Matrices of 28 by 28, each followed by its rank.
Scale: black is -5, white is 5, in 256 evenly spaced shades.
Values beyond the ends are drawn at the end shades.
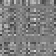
three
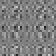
two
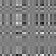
one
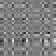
two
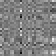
three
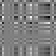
one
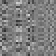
three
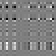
one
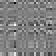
two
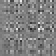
three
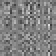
three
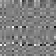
two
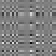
one
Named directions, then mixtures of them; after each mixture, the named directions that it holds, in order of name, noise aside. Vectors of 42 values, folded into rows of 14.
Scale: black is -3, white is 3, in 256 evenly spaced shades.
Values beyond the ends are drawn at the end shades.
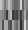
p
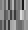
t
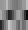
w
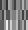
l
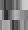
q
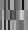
t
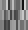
l, t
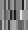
t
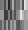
q, t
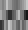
w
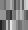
l, t, w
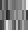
l, q, w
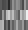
p, t, w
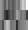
p, q, w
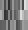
q, t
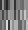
l, t, w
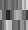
l, q, w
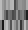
p, w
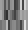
p, q, t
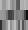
w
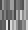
l, t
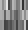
l, t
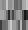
w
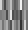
p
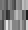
l, q, w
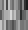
q, t, w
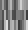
l, p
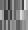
q, t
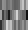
l, q, w
